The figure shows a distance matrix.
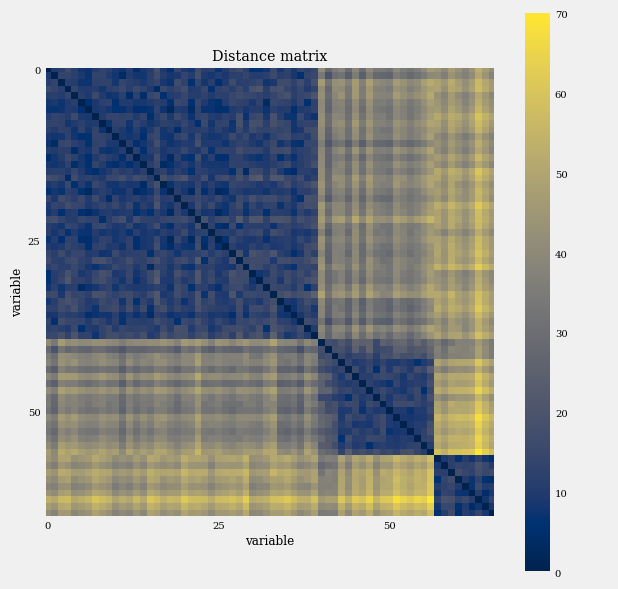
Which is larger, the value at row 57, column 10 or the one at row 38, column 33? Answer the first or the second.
the first
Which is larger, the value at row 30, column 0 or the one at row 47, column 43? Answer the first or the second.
the second
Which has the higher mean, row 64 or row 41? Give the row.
64
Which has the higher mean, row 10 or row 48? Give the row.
48
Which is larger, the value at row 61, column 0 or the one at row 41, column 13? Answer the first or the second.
the first
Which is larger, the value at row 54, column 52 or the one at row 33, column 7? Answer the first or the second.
the second
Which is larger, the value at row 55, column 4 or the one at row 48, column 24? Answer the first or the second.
the first
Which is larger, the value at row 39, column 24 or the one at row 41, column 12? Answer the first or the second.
the second
